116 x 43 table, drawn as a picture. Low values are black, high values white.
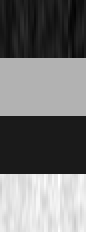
It is made of 4 by 1 panels. Panel 1,1: very low, streaked downward, faint in contrast. Panel 2,1: high, flat. Panel 3,1: very low, flat. Panel 4,1: very high, streaked downward, faint in contrast.
